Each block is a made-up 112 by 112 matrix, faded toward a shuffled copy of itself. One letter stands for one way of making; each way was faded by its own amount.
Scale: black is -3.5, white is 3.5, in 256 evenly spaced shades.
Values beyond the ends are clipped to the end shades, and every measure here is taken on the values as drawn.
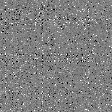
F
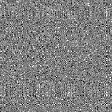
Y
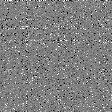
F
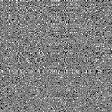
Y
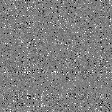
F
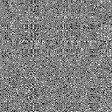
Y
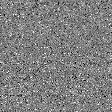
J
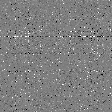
F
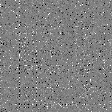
F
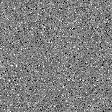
J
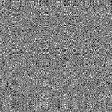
Y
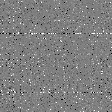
F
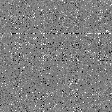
F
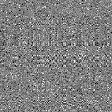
Y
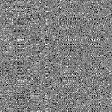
Y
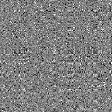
Y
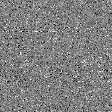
J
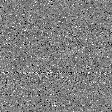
J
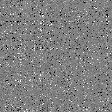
F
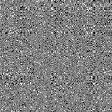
Y
